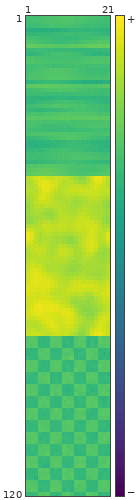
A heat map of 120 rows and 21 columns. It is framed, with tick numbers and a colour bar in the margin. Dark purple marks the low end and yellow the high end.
It is made of 3 by 1 panels. Panel 1,1: high, streaked across, faint in contrast. Panel 2,1: very high, blotchy, faint in contrast. Panel 3,1: high, checkered, faint in contrast.
